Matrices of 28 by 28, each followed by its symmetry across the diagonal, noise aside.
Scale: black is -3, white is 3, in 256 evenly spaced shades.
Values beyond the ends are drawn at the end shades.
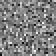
antisymmetric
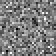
neither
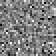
antisymmetric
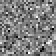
antisymmetric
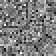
symmetric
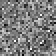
symmetric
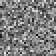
neither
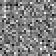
antisymmetric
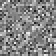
symmetric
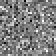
neither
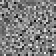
symmetric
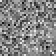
symmetric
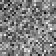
symmetric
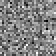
neither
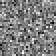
antisymmetric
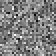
antisymmetric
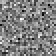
neither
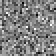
neither
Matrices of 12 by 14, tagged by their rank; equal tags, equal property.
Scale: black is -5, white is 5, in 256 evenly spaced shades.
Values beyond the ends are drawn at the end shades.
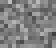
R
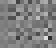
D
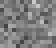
R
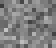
R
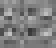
D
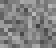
R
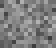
R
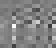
D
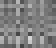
D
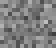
R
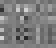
D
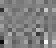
D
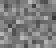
R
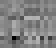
D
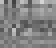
D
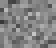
R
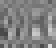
D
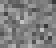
R
